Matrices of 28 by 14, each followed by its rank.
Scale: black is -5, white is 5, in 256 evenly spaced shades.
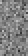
full rank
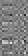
two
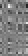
two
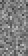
full rank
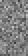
full rank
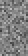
full rank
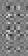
two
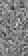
full rank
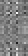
two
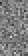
full rank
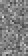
full rank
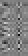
two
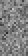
full rank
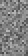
full rank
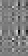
two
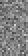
full rank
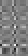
two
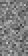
full rank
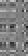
two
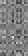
two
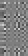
two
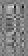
two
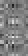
two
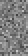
full rank
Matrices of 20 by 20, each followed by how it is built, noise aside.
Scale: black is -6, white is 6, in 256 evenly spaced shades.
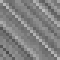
Toeplitz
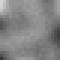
smooth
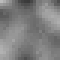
smooth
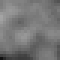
smooth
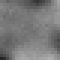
smooth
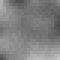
smooth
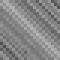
Toeplitz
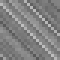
Toeplitz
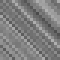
Toeplitz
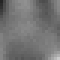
smooth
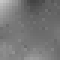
smooth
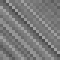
Toeplitz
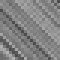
Toeplitz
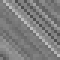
Toeplitz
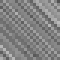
Toeplitz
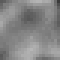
smooth
